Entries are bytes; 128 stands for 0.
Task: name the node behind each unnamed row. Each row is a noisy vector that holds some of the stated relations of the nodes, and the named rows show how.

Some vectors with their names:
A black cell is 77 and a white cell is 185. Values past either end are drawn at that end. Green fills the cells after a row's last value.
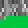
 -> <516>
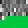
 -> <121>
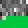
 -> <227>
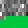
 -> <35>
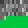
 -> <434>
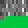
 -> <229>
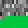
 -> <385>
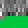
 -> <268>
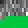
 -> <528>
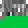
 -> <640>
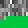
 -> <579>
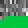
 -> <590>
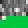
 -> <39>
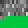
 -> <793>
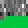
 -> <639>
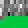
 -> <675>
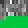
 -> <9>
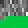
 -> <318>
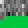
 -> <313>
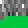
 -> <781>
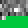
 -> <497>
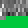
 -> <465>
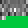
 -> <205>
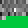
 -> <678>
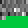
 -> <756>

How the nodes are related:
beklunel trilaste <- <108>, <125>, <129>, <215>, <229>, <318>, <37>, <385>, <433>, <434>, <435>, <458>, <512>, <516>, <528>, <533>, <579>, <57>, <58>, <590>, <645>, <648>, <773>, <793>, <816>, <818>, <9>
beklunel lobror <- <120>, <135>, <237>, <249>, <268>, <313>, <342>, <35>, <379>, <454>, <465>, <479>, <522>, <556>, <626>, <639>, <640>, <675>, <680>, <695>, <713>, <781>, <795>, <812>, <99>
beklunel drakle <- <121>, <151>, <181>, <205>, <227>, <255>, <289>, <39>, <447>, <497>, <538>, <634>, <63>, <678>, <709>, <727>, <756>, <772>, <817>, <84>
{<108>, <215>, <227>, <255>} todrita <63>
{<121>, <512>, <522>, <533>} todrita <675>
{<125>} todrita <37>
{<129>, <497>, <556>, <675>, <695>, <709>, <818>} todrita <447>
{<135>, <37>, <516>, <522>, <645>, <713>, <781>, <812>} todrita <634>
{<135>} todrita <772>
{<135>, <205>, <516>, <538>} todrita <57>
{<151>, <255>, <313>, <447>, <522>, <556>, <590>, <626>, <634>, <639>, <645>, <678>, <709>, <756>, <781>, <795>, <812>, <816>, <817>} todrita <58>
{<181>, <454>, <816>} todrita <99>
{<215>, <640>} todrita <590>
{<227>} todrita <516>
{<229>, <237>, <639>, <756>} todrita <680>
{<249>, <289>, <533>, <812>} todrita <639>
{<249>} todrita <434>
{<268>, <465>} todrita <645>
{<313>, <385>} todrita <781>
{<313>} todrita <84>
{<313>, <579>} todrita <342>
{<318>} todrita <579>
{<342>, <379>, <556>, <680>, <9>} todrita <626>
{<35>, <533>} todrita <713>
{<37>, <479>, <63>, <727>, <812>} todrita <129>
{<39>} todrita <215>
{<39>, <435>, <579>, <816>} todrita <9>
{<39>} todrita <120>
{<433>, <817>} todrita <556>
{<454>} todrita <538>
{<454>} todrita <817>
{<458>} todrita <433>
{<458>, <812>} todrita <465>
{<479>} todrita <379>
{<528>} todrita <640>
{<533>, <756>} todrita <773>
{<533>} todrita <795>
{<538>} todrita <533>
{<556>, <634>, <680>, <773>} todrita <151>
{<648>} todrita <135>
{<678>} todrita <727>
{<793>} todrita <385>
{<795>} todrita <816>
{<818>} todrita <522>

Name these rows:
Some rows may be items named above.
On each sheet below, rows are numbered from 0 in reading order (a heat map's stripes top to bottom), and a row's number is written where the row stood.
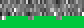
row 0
<181>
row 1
<58>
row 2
<318>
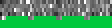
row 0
<289>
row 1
<713>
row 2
<229>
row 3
<135>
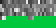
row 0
<39>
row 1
<818>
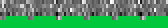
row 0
<795>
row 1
<812>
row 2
<634>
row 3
<249>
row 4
<249>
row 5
<817>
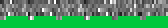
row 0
<435>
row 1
<289>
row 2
<57>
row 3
<289>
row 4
<680>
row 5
<385>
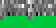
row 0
<556>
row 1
<522>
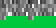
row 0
<215>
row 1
<129>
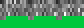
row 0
<433>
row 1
<793>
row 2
<125>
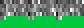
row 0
<108>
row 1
<816>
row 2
<63>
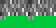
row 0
<648>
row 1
<648>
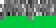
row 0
<626>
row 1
<9>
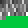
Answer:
<533>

